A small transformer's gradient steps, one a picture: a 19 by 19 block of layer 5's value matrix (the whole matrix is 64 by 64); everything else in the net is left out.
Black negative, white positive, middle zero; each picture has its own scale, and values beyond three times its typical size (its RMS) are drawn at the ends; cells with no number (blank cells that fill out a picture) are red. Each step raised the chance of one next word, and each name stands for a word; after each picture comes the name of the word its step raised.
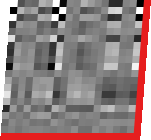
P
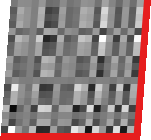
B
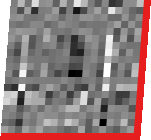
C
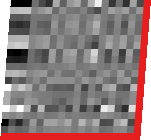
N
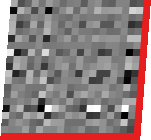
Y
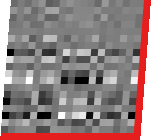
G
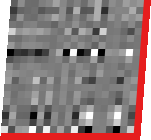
G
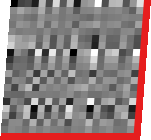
N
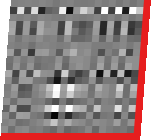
Y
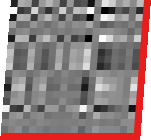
P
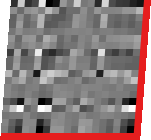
N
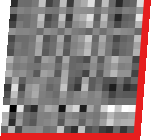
B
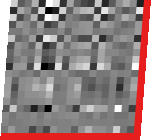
P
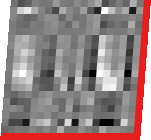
C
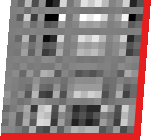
B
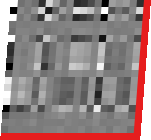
P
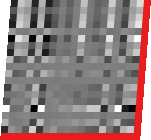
B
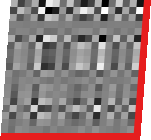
P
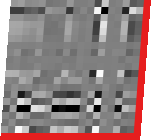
Y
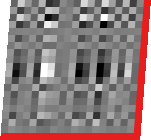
C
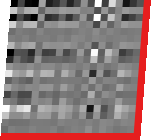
N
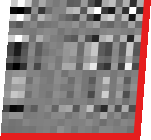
P
